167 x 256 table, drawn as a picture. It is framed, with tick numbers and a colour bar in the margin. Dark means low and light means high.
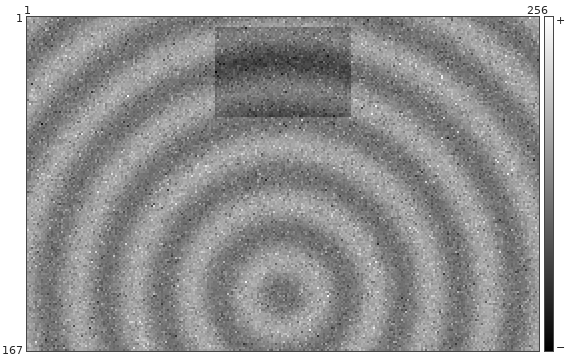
Rings: centred on the bottom middle. Odd patch: lower, in the top middle. Ninth with the lowest average: top middle. Slope: none.
